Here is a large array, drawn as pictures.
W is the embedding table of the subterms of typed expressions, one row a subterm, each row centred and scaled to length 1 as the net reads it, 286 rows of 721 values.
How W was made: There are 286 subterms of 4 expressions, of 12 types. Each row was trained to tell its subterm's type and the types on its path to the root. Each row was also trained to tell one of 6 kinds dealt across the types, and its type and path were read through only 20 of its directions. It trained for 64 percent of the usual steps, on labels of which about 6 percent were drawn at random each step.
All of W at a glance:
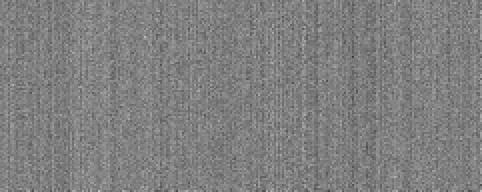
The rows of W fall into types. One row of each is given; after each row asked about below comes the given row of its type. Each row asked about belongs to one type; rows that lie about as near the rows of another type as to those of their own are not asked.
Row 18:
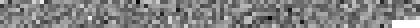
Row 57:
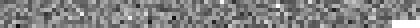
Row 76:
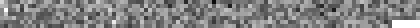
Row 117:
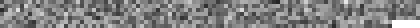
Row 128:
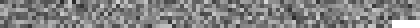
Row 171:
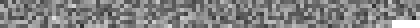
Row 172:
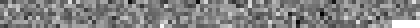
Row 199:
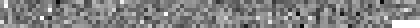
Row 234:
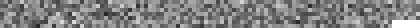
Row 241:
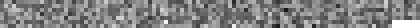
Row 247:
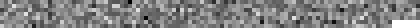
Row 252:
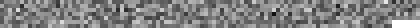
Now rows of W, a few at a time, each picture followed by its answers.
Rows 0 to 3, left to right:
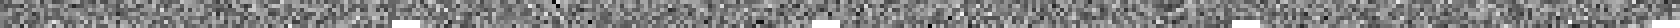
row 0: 128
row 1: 234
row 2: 241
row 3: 252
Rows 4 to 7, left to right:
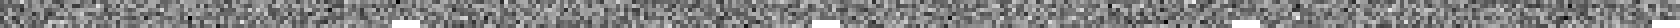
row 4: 128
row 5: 76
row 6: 18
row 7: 76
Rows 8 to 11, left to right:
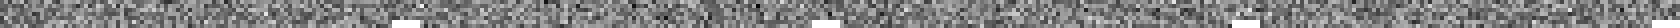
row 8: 128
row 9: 241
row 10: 76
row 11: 171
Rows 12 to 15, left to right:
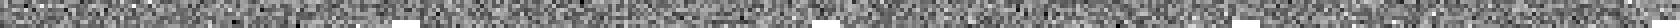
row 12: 128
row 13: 172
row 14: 76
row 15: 171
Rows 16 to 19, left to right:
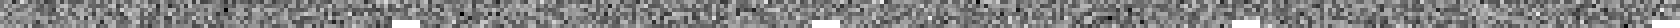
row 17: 199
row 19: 252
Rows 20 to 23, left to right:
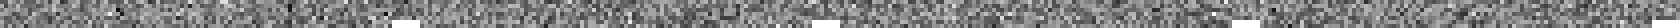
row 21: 117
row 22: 241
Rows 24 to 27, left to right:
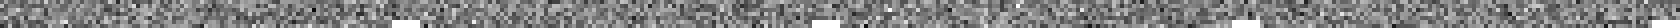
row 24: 241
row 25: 76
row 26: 171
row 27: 241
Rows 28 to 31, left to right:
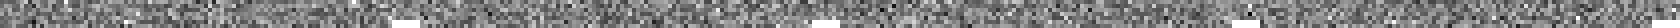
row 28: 57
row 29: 234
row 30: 171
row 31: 171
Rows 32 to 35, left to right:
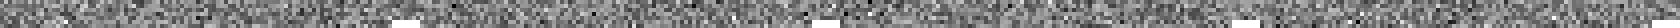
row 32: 241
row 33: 76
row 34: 171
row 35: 247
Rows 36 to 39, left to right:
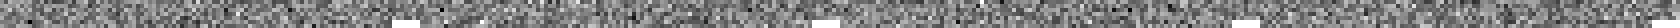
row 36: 199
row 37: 18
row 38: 117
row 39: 117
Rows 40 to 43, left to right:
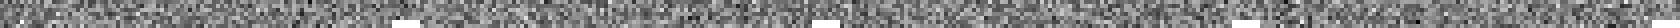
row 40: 128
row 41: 18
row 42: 252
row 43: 234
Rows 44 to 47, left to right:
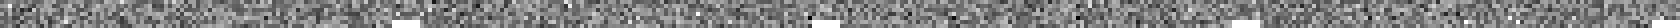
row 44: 199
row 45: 76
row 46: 172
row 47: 76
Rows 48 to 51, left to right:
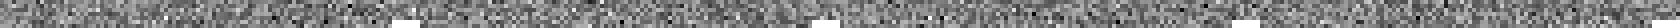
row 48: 234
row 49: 171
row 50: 117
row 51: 117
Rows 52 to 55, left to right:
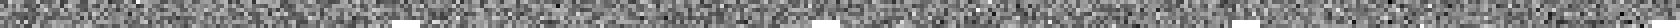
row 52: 128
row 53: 171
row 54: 128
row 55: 172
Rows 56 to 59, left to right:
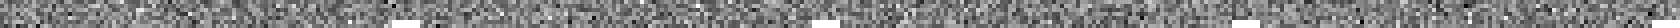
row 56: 57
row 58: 128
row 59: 117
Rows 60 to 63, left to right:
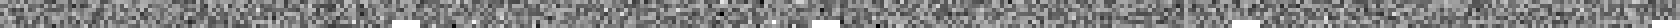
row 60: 234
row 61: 57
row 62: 171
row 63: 128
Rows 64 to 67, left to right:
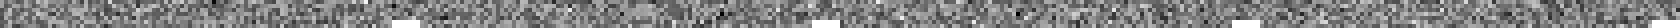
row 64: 247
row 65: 252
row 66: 18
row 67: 241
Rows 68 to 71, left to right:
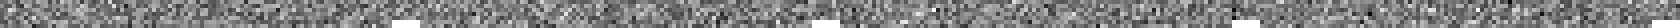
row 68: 247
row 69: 252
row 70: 199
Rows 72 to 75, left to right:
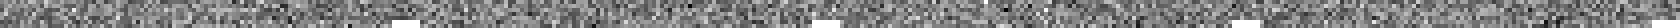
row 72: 18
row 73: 247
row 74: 199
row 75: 76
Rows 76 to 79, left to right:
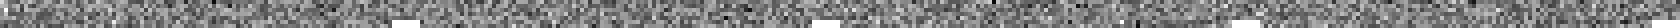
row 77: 171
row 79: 252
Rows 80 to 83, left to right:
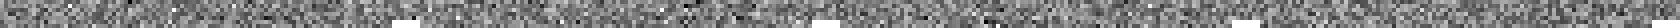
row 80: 171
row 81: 234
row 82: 252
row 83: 117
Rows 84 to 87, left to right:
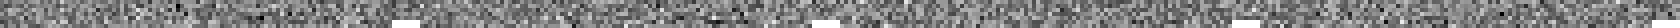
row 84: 241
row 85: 172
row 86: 57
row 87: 128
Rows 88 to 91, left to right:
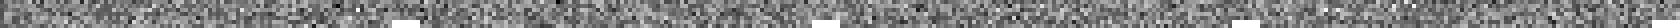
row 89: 252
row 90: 128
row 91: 172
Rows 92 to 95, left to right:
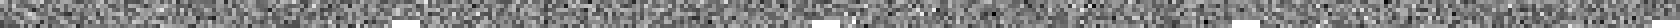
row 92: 241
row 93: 18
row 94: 234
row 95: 241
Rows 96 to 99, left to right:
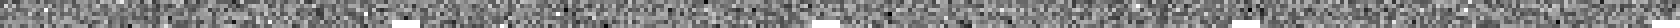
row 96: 172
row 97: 247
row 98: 18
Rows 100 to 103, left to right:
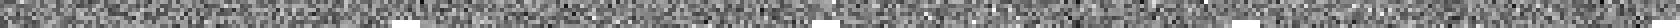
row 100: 57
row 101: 234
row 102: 171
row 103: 234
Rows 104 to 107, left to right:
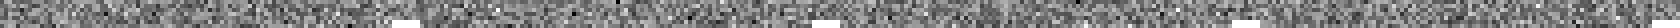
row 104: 234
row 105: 76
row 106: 172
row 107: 234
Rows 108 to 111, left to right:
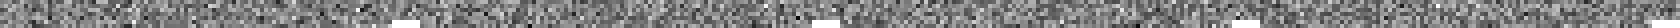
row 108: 247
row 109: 234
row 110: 76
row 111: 252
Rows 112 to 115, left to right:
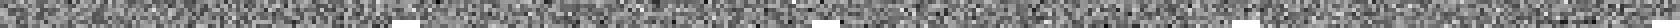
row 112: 171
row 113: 172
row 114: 128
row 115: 252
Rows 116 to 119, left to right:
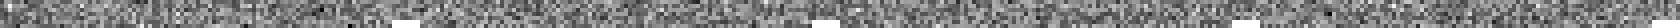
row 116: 76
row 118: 241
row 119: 234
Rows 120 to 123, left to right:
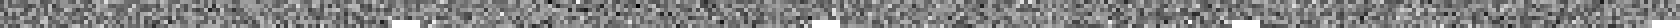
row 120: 241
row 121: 57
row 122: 18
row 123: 171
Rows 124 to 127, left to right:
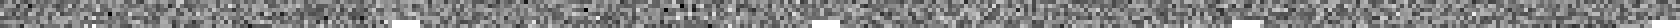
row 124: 171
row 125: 199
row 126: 57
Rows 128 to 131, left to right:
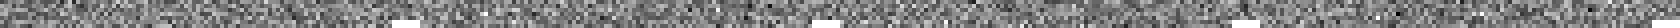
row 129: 234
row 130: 117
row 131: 117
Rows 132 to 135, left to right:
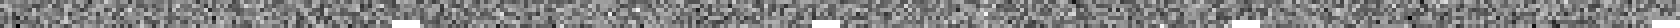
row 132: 199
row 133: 76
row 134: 57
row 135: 172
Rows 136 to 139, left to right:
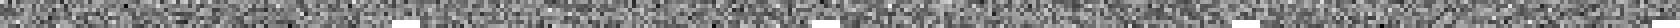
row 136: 234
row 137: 57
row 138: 76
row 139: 76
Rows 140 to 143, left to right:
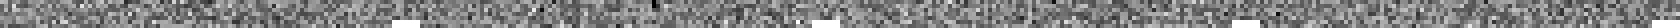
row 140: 241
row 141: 172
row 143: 241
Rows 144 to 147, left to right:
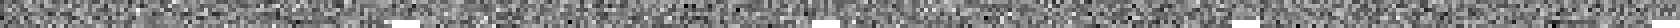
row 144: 172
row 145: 234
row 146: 57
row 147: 172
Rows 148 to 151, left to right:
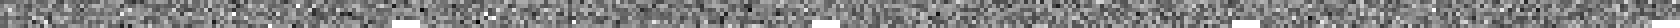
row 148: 57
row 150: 128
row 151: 18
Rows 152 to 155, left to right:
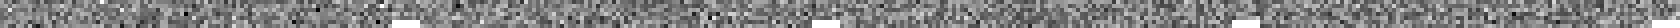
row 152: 172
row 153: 199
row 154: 234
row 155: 172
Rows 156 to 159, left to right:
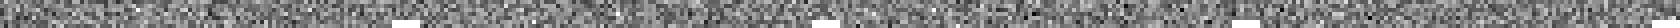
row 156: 76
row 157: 117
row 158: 241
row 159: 199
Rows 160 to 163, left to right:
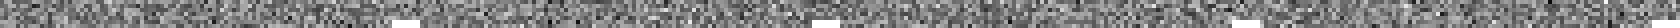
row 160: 234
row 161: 18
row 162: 172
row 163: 76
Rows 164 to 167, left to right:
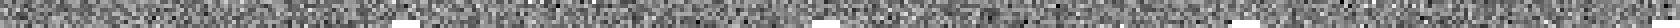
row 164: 234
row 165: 247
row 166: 247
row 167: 128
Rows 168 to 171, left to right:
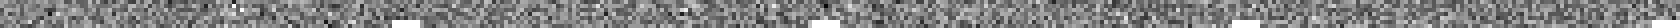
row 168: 117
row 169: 241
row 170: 76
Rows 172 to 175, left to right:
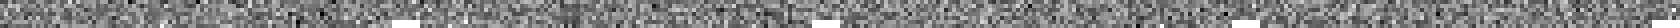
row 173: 172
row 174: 199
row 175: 18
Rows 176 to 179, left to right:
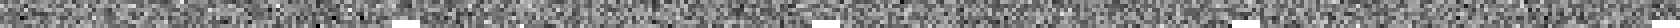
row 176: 252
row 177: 76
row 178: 117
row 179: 18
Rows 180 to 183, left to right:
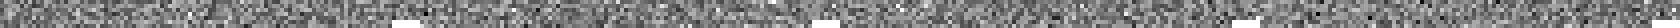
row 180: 76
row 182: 171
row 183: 18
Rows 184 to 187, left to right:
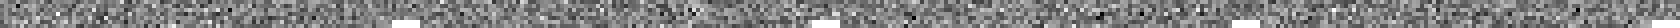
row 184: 171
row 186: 241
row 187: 247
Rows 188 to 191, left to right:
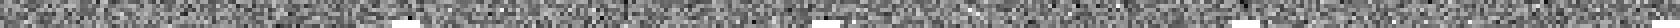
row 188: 76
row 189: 57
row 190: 57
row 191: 18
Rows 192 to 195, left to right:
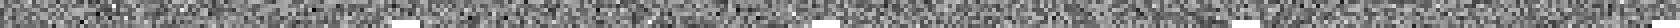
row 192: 247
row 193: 247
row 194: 241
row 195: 76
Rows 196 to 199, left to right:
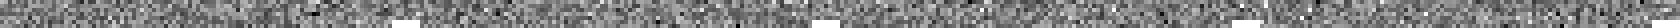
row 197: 241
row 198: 247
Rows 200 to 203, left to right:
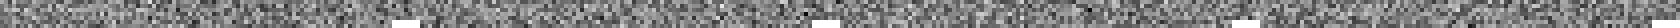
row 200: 57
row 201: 199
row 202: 117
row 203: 76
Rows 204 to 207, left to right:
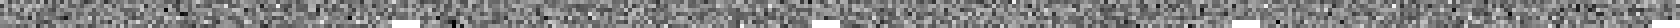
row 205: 57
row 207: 172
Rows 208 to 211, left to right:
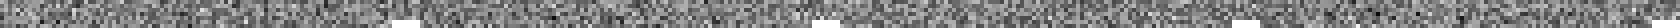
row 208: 172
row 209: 128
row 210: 199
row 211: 241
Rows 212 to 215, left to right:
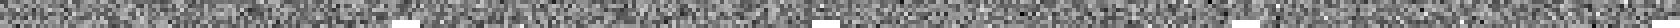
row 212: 252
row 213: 241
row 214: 57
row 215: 199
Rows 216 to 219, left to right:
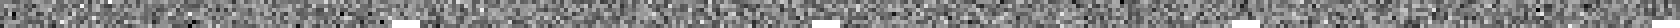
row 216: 247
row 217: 199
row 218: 172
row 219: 241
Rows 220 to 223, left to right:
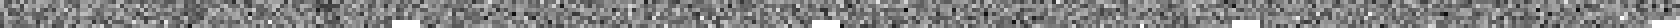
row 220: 252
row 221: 128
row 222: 128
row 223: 172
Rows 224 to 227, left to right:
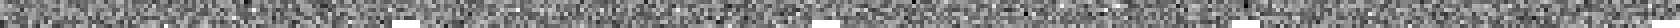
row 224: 57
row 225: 234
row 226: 241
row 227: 252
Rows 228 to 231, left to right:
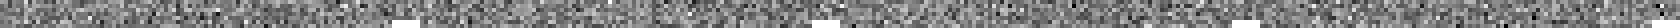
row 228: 128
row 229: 18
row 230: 241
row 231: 172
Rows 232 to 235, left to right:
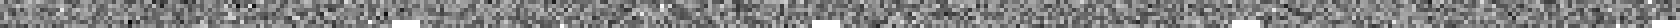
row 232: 172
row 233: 252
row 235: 57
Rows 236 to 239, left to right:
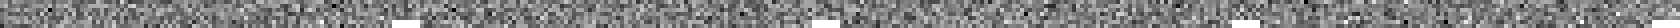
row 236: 128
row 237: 172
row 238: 76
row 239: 247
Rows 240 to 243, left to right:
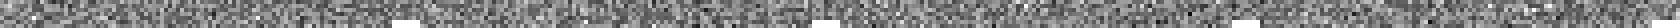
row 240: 199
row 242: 247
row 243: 171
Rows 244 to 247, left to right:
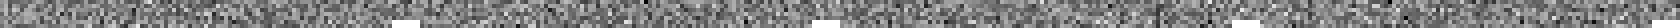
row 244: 117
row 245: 128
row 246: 252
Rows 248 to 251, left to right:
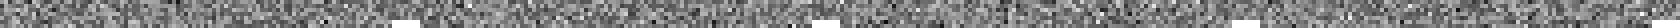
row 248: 18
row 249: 199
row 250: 57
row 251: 117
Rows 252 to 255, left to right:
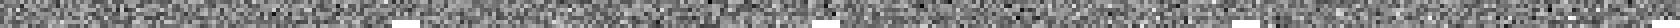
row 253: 252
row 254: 128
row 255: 57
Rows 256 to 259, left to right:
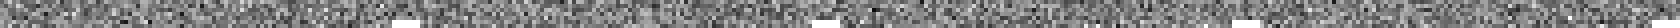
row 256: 234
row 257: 76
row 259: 199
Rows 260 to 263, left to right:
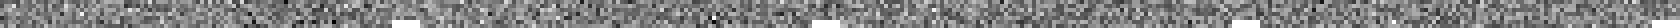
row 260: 57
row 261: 241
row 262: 234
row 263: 199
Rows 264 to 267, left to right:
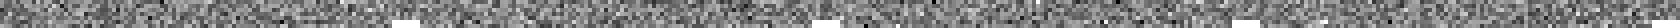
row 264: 252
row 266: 57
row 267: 18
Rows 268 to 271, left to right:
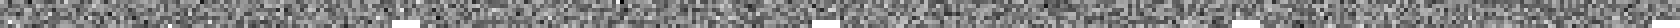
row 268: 128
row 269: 57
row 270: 117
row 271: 76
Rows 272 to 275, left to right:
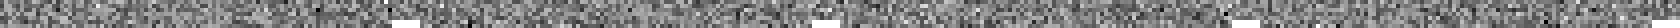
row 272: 18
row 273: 252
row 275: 199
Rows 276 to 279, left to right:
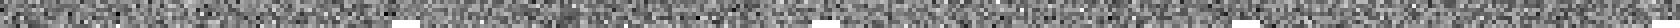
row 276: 241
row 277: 172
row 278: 18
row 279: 171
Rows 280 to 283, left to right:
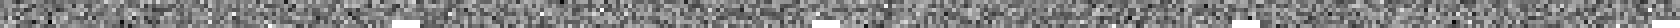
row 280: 234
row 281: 76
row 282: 234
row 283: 57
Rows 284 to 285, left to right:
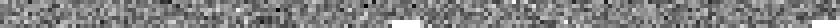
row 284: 252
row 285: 252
